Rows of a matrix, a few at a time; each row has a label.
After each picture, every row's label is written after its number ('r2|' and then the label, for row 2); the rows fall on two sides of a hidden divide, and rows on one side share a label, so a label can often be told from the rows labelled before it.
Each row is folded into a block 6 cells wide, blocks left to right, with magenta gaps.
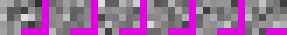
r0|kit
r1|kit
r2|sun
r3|kit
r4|kit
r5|kit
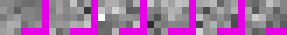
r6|kit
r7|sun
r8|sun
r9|sun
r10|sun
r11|kit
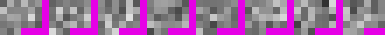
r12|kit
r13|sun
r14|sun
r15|kit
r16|kit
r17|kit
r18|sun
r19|kit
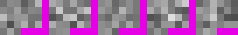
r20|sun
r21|kit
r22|kit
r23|sun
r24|kit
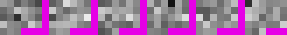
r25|kit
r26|kit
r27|sun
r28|sun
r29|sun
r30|sun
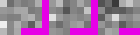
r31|sun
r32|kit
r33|kit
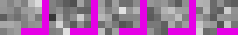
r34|sun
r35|kit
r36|sun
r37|sun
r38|kit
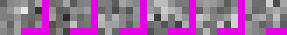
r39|sun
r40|sun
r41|kit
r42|sun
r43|sun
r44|kit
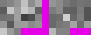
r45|sun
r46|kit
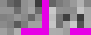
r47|kit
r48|sun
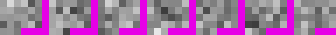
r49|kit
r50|kit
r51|sun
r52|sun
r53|kit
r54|sun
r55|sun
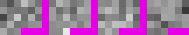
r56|kit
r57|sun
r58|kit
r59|kit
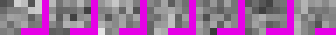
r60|sun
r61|kit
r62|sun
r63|sun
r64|kit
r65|kit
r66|kit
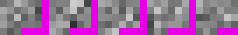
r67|kit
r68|kit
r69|sun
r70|sun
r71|kit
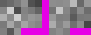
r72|kit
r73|kit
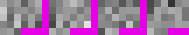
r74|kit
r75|sun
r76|kit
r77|sun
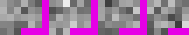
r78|kit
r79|sun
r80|kit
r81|sun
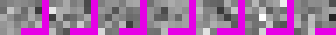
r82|sun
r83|kit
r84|sun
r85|sun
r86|kit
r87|sun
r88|kit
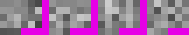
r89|kit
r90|sun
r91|sun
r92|sun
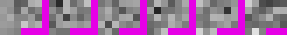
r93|sun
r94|sun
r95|kit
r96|sun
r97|kit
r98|kit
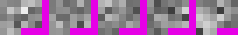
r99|sun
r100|sun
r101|kit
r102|kit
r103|kit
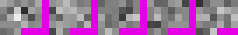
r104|kit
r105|sun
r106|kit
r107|kit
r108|sun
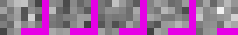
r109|kit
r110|kit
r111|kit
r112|sun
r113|sun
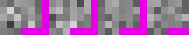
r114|kit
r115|sun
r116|kit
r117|kit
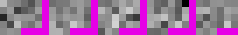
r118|kit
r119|kit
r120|kit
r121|kit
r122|kit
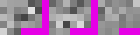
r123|sun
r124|kit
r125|sun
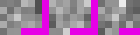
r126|kit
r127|sun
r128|kit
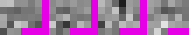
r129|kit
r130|kit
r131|sun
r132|kit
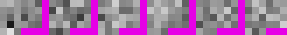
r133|kit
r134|kit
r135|sun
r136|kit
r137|sun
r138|sun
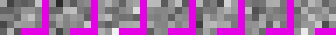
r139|sun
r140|sun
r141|sun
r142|kit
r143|sun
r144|kit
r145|sun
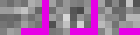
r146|sun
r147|kit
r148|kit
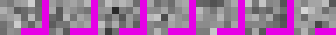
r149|kit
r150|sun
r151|kit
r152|sun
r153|sun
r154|kit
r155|kit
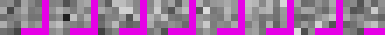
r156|kit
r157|sun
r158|sun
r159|kit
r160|sun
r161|sun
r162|sun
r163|kit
